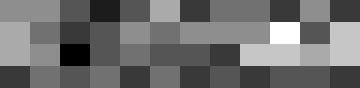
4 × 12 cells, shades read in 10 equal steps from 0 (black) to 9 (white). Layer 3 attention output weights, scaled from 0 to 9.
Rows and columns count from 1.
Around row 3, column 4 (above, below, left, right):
3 4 0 4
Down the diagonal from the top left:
5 4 0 4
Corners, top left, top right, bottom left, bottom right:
5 2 2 2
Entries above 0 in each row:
12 12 11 12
